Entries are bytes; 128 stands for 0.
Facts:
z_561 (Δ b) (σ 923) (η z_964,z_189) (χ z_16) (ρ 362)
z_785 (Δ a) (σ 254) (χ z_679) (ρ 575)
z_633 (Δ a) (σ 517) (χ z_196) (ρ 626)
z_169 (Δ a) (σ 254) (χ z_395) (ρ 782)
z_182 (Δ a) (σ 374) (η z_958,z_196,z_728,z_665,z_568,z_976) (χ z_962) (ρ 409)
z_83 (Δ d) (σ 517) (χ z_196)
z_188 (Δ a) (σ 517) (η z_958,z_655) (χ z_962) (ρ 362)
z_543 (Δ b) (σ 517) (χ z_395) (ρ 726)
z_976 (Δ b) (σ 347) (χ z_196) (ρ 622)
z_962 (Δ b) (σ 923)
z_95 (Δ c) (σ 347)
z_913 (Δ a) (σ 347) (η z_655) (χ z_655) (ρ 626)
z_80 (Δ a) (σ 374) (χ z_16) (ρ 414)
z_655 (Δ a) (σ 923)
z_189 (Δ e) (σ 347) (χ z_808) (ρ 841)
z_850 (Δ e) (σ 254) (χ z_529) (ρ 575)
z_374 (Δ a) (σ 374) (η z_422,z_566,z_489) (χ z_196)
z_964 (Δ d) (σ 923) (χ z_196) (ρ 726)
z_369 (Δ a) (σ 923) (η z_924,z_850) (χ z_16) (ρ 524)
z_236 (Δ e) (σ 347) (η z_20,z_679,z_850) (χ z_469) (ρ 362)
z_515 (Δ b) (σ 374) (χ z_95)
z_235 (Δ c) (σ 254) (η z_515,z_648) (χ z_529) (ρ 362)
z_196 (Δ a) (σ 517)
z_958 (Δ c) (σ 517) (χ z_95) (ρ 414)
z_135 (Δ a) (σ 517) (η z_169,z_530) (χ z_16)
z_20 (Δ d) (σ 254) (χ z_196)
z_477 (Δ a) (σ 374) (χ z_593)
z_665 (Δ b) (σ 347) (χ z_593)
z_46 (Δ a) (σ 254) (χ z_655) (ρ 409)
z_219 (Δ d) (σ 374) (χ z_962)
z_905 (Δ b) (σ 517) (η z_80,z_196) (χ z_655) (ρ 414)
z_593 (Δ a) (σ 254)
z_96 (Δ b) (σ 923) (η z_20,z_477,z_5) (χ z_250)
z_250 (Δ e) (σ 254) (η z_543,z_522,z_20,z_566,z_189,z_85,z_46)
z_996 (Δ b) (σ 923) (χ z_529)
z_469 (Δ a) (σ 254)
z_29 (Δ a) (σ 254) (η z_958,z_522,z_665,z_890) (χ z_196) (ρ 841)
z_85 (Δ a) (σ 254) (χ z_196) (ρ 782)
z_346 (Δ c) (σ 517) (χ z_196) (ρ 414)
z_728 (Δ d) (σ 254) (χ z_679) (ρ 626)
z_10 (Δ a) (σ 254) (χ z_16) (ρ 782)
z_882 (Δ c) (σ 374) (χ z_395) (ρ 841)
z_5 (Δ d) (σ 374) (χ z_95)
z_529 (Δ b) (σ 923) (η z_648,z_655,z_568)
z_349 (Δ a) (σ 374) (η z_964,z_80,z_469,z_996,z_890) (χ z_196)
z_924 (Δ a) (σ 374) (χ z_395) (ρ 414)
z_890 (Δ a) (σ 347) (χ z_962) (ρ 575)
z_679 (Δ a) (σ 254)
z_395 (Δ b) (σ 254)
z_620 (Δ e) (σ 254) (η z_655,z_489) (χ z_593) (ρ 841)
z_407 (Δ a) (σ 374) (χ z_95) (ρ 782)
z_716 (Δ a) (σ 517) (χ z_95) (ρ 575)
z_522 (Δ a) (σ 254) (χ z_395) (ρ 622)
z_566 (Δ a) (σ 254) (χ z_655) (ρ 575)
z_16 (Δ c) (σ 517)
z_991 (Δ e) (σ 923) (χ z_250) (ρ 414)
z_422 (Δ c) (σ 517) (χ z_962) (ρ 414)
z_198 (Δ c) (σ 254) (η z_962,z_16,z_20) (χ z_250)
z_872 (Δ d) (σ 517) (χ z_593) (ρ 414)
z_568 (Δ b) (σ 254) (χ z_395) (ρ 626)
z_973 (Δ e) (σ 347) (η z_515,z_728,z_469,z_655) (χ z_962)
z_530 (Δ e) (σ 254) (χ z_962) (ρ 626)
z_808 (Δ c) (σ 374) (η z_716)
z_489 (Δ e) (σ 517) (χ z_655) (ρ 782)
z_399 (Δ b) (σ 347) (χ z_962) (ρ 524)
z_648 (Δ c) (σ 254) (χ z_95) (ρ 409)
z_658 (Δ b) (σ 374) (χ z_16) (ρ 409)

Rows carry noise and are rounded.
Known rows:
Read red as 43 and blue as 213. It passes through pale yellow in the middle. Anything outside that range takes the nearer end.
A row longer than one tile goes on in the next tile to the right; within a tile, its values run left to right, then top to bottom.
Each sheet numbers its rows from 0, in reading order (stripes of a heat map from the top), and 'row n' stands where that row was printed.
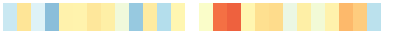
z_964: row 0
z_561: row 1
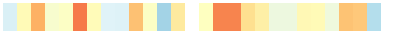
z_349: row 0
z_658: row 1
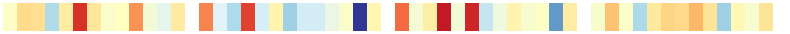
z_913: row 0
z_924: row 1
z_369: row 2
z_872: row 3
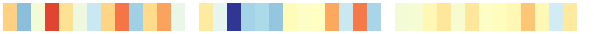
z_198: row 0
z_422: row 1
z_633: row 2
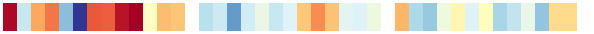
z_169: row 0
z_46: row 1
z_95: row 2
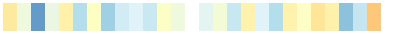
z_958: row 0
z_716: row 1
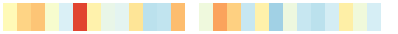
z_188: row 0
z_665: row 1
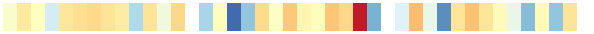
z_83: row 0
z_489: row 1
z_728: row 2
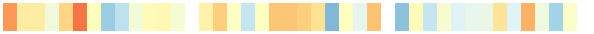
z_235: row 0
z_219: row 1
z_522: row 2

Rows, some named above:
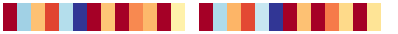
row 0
z_530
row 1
z_530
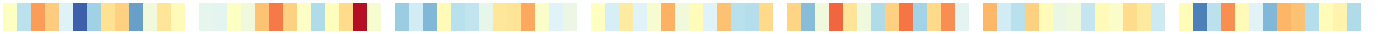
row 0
z_962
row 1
z_250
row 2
z_85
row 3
z_593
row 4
z_198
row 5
z_346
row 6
z_16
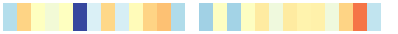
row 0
z_543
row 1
z_189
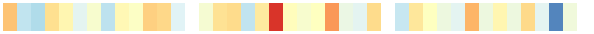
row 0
z_346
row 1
z_913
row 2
z_80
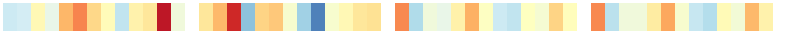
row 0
z_250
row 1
z_529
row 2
z_808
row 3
z_808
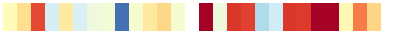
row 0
z_395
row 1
z_135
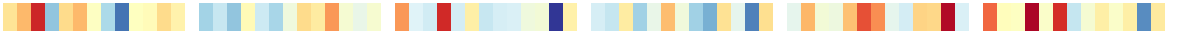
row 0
z_529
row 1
z_85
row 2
z_924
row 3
z_196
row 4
z_620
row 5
z_369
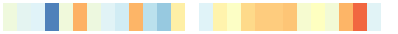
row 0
z_655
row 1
z_991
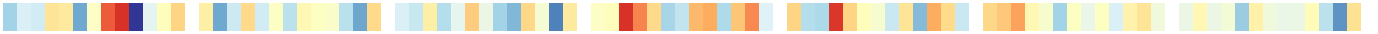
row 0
z_5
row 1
z_679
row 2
z_196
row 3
z_96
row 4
z_850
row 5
z_399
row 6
z_890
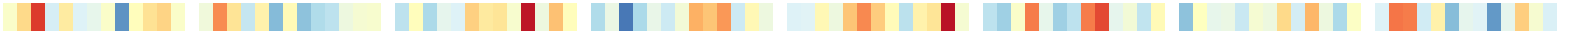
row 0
z_395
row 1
z_515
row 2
z_374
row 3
z_566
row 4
z_250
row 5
z_477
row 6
z_522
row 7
z_568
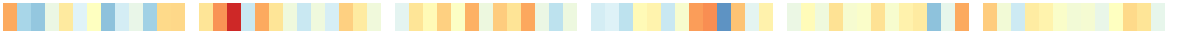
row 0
z_95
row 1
z_905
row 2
z_10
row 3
z_20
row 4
z_407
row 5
z_882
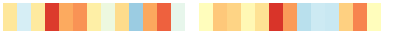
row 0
z_236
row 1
z_973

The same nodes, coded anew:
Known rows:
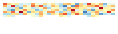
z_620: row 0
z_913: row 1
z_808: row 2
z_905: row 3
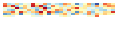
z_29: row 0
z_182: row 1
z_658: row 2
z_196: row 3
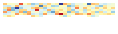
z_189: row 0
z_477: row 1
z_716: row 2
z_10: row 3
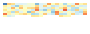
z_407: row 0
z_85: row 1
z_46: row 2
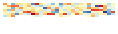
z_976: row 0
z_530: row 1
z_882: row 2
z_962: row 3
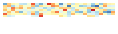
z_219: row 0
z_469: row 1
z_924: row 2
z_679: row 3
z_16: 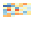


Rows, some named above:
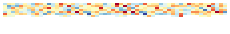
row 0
z_593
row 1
z_658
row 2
z_620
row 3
z_561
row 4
z_973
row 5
z_561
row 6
z_728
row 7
z_235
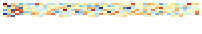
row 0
z_250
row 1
z_991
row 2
z_5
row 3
z_850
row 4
z_489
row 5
z_658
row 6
z_522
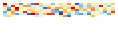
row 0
z_529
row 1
z_530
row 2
z_96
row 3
z_543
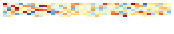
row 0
z_529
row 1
z_962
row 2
z_422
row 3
z_522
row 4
z_655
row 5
z_346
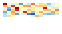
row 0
z_529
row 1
z_561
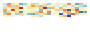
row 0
z_399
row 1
z_374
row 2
z_236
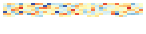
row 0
z_395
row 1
z_135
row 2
z_95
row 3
z_566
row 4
z_561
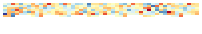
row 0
z_198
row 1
z_890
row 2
z_991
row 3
z_346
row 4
z_964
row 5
z_20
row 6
z_80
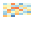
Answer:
z_369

